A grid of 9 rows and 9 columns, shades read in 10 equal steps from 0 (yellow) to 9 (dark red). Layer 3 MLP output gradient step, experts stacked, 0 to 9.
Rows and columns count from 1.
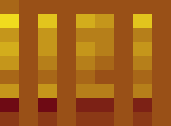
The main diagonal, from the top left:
5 6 3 6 4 6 6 8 6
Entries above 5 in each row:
8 4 4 4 4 5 4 9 9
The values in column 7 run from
6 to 6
